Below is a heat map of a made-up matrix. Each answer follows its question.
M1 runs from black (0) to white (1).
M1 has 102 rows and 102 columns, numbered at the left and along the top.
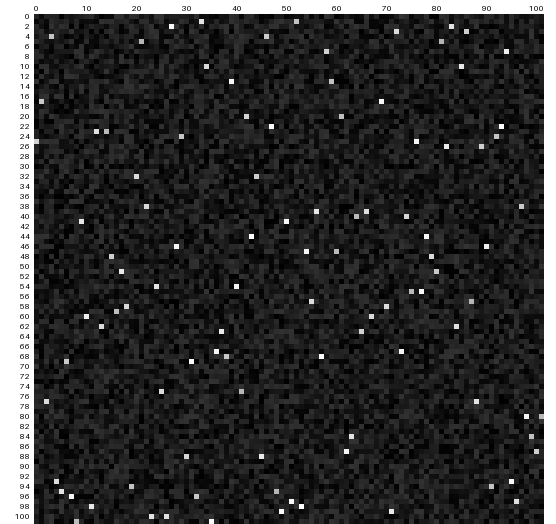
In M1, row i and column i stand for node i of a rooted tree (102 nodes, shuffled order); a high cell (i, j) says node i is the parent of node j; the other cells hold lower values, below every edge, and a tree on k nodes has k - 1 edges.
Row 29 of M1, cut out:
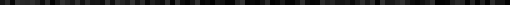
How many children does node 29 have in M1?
0
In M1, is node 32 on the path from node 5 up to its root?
no
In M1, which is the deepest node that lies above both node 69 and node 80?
51
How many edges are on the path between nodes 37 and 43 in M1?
12
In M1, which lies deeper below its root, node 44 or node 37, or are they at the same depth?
node 37
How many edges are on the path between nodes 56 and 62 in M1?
3
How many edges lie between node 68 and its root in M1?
0
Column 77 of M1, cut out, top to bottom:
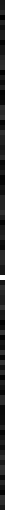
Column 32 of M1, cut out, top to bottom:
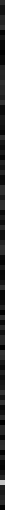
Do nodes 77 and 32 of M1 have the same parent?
no
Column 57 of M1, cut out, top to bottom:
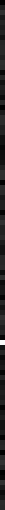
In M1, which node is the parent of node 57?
68
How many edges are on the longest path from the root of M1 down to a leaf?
6
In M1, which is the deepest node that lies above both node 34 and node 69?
38
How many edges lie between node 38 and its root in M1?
1
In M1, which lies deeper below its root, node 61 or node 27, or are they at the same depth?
node 61
